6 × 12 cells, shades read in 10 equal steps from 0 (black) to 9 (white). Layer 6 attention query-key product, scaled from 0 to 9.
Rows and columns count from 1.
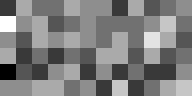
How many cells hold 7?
3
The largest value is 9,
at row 2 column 1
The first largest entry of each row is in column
2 1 10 1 5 8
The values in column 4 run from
2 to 6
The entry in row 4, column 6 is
3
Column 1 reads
2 9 5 6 0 5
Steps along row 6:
same up same down up down up down up up up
